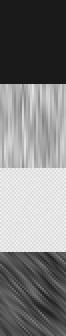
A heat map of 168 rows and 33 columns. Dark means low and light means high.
The table splits into 4 rows of 1 panel. Panel 1,1: very low, flat. Panel 2,1: high, streaked downward. Panel 3,1: very high, checkered, faint in contrast. Panel 4,1: low, slanting down to the right.
